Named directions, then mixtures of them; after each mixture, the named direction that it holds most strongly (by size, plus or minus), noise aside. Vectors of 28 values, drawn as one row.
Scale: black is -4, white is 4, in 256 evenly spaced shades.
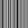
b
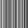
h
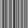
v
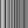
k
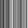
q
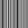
b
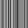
b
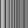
k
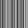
h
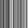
q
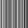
h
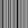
b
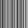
h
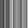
q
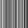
h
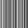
h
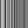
k
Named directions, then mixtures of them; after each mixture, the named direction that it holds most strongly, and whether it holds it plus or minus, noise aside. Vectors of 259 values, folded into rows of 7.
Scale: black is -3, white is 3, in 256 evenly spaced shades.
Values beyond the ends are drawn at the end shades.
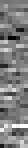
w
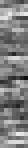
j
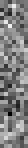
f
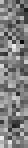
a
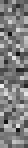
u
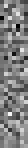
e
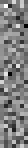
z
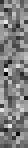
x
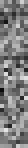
x, minus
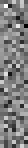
z, plus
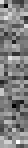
j, plus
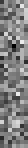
a, minus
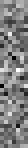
u, minus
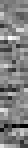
w, minus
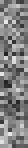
f, plus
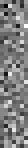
z, minus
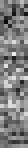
j, minus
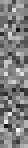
u, minus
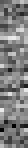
w, minus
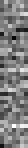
w, plus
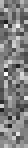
x, minus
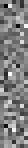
z, minus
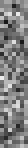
f, minus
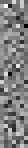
z, plus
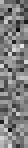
a, plus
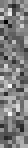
f, minus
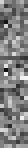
x, minus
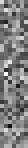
x, minus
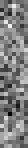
f, plus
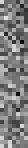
a, plus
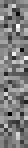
e, minus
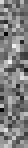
x, minus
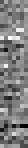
w, minus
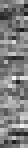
j, minus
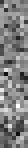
x, plus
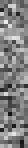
f, plus
